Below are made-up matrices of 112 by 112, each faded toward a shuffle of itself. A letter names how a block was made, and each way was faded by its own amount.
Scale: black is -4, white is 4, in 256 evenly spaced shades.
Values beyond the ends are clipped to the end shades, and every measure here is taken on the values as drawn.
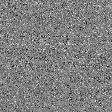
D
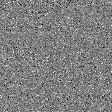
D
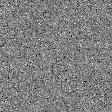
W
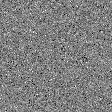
W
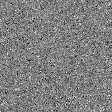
W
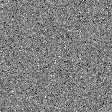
W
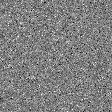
W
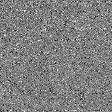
D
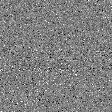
D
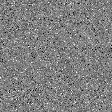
D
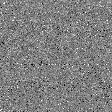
D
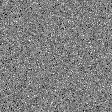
W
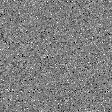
D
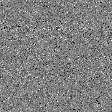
D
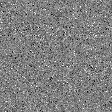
D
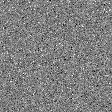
W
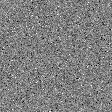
W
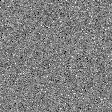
W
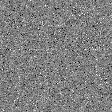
D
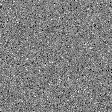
W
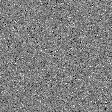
W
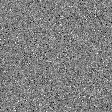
W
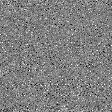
D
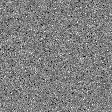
W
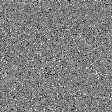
D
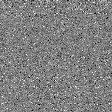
D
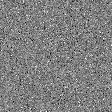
W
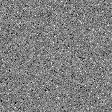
W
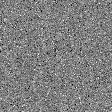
W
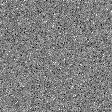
W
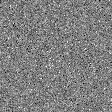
W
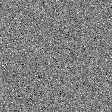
W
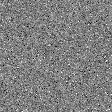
W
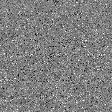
D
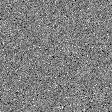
W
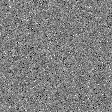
W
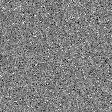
W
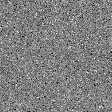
W
